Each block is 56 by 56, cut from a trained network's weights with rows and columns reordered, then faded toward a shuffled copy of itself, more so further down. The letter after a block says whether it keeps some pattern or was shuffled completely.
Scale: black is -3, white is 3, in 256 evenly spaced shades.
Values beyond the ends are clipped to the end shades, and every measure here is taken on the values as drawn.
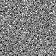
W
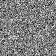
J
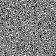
J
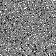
J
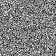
J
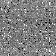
W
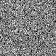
W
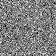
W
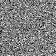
W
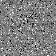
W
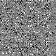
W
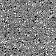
W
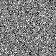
J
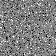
J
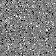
W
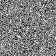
J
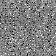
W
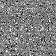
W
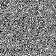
W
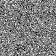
J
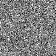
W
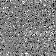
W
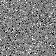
J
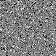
J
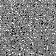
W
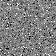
J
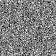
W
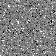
J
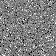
J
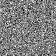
J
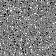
J
